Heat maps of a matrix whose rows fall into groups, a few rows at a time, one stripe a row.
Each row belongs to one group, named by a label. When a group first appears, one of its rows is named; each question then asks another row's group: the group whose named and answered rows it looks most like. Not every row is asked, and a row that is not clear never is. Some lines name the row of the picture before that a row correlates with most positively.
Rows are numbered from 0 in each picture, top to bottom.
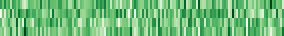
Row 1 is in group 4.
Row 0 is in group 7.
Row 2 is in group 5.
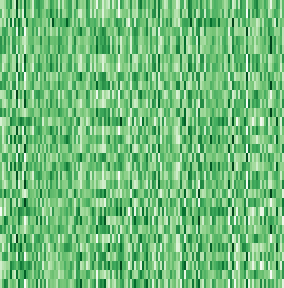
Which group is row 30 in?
5
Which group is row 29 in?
4
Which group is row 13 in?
4
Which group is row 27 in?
4
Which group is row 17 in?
7
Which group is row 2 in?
4
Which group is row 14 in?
5
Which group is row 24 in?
7
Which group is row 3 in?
7
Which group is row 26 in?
5
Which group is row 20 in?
5
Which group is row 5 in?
7
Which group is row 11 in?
5
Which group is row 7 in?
5
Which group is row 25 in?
7
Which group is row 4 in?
7
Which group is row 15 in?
4
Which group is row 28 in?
7
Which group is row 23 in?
4
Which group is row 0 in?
5
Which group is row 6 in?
5
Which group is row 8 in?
7
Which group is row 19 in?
5
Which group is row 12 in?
7
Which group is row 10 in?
5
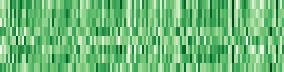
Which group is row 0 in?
4
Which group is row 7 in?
7
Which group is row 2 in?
4
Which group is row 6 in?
4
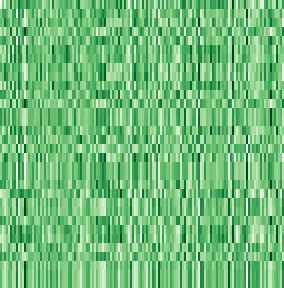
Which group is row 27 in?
5
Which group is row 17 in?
7
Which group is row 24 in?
7
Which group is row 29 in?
5
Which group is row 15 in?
7
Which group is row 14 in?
4
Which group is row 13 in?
7
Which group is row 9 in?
4
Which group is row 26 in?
4
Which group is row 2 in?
7
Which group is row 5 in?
4
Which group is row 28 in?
7
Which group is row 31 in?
5
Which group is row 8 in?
7
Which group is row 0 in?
4
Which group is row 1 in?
7
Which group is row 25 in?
4
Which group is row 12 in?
7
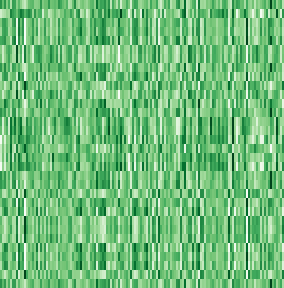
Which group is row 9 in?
5
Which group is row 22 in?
7
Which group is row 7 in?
7
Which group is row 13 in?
4
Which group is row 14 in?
4
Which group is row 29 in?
7
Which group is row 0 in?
7
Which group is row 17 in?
4
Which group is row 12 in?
7
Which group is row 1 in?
4
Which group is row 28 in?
7
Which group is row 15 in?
4
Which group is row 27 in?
7
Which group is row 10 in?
5
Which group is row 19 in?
7
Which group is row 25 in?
5
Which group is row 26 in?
5
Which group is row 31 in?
7
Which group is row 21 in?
5
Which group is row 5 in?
5
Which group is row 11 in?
7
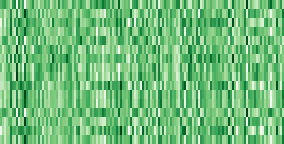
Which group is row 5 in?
5
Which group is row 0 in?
7
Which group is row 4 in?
7
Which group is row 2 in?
4
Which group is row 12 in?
7
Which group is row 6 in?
4
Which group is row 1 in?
5
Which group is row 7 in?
5
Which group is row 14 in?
4
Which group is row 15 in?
5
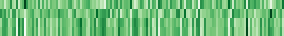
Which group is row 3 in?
7
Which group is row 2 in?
7
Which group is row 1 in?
7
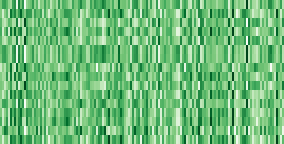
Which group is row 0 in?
7
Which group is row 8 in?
4
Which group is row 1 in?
4
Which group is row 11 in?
7
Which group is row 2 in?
5
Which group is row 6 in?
7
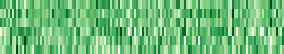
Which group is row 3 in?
4
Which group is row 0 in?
7
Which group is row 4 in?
5
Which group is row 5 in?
5
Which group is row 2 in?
7
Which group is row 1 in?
4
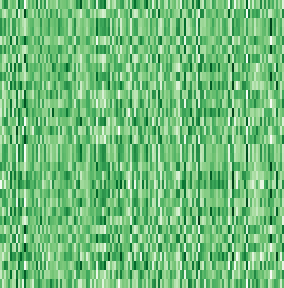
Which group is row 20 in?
4
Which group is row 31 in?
5
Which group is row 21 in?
7
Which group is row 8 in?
7
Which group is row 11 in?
5
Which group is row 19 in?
4
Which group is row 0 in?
7
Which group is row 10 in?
5
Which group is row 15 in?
5
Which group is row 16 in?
7
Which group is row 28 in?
4
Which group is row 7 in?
4
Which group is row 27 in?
5
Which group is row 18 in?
7
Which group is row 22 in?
7
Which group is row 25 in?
5
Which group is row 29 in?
7
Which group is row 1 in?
5
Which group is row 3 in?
7
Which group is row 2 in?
7
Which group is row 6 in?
5
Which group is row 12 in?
4
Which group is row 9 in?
4
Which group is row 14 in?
5
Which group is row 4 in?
5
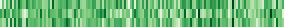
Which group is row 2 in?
4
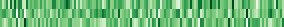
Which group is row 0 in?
4
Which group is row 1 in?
7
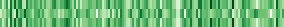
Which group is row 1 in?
5
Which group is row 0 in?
4
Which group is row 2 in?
4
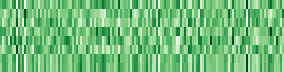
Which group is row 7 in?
7
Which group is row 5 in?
5
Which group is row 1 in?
5
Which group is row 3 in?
7
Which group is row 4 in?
4
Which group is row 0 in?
7
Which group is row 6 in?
7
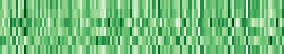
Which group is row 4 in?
7
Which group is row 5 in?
5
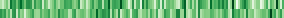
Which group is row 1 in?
7
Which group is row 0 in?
4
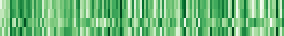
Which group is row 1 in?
4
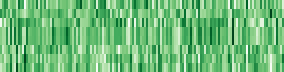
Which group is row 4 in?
4
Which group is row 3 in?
4
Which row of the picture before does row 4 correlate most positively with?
3
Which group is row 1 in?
7
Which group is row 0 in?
7
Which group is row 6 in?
5
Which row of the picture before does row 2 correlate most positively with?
0
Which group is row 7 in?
5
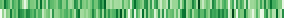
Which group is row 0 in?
7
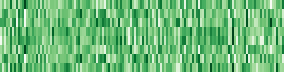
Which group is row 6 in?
7
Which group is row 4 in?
4
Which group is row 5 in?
5
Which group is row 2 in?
7
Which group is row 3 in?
4
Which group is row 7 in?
4
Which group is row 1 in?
7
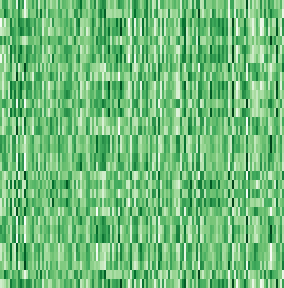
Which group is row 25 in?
7
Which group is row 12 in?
4
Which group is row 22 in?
4
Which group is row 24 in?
7
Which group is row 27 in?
5
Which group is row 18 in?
7
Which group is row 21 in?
5
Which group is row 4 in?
7
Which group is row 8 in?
5
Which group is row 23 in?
5
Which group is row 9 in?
4
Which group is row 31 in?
4
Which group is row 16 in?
7
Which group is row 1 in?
7
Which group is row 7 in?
5
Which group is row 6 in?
4
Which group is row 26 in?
7
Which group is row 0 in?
7
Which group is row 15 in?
7
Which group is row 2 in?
4
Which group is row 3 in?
4
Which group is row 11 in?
7
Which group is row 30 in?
7
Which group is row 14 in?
5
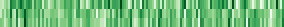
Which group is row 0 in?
4
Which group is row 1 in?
5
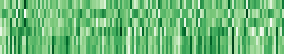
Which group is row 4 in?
4
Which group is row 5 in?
4
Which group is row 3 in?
4
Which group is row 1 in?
7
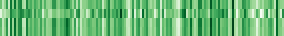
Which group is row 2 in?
4
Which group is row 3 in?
4
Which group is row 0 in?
4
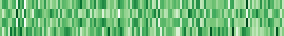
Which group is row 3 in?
4
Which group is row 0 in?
7
